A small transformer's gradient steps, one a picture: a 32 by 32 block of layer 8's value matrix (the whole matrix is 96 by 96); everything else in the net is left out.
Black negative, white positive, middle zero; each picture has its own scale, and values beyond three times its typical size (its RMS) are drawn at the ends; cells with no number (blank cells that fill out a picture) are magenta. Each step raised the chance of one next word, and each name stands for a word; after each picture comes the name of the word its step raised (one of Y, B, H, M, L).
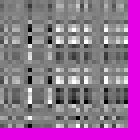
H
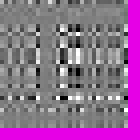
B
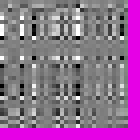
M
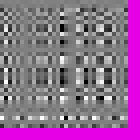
H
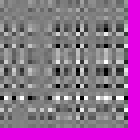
B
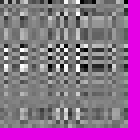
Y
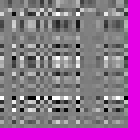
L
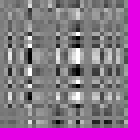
B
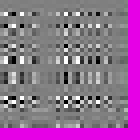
L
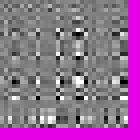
H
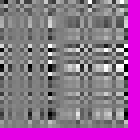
Y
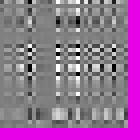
Y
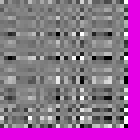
H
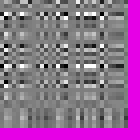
Y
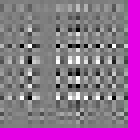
B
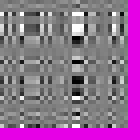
M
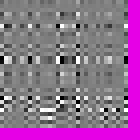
L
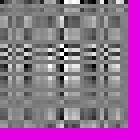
Y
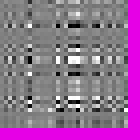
L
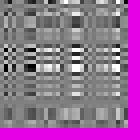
Y
